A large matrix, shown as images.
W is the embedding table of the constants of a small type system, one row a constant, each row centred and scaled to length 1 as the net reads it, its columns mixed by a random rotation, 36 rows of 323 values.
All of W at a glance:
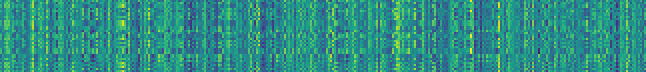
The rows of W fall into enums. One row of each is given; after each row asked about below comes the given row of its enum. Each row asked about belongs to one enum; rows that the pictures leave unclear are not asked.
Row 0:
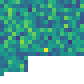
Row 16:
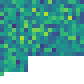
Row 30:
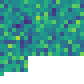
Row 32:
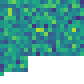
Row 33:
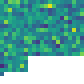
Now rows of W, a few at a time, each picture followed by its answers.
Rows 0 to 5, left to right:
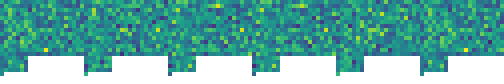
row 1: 32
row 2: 33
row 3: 33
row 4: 16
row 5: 0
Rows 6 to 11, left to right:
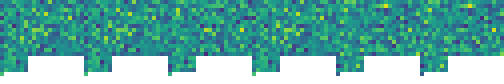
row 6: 16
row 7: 16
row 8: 32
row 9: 16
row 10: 33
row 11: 33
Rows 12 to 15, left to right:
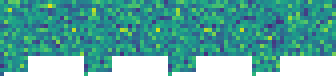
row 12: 33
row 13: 32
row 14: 32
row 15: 30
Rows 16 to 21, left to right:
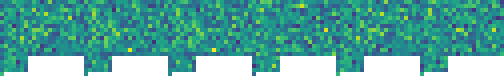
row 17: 0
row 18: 0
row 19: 33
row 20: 16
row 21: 32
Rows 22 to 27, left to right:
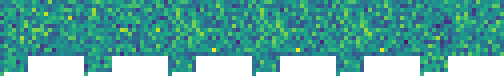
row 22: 16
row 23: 32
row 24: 0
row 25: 0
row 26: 0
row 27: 30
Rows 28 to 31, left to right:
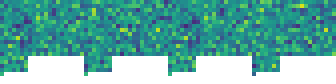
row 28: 30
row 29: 32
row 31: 33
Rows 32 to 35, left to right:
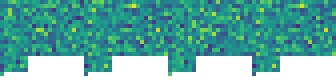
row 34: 16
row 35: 33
